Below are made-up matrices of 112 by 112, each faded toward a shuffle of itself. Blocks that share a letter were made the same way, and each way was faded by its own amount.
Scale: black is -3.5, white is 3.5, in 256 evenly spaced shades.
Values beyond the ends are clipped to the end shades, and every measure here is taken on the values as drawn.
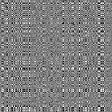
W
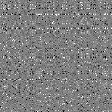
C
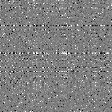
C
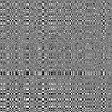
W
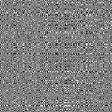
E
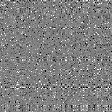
C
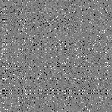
C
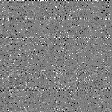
C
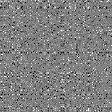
C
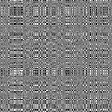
W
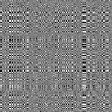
W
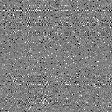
C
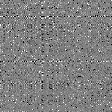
C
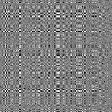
W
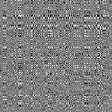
E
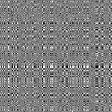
W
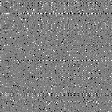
C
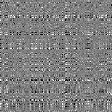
E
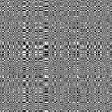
W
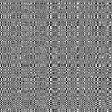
W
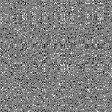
C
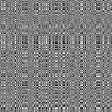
W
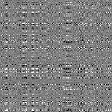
E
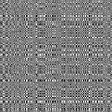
W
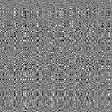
E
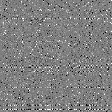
C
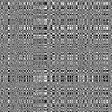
W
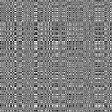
W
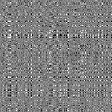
E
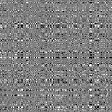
E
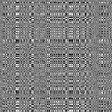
W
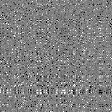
C
